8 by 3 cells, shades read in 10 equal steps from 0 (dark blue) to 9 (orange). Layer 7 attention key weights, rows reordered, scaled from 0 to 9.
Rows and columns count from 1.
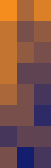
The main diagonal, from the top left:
9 4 4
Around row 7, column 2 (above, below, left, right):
4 0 2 3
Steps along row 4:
down same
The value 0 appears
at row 8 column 2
